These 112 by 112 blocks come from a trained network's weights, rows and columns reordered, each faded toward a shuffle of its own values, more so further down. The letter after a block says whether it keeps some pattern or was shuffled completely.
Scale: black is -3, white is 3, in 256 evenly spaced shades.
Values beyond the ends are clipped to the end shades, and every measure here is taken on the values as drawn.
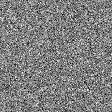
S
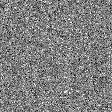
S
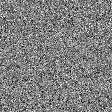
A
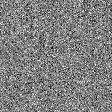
S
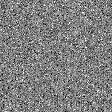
S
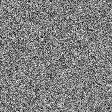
S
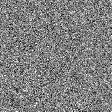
S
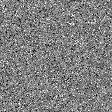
A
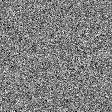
A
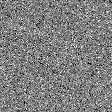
A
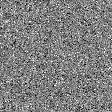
S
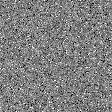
S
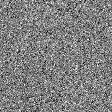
S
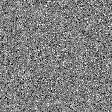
S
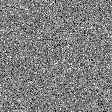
A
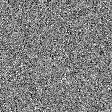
S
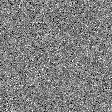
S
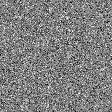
S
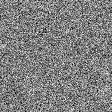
S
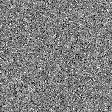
S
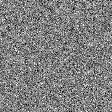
S
